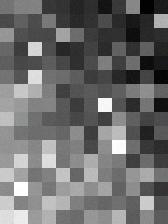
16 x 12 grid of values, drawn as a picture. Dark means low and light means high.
Mirror symmetry: none. Slope: up to the bottom left. Ninth with the highest average: bottom left. Stripes: none.
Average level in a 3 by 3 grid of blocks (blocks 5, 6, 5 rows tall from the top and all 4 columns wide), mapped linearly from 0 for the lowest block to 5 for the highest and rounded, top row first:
200 / 421 / 542
